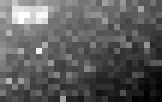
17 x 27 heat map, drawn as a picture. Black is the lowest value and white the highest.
Ninth with the highest average: top left. Ninth with the lowest average: bottom right. Odd rows or columns: none. Stripes: none. Slope: up to the top left. Odd patch: higher, in the top left. Mirror symmetry: none.
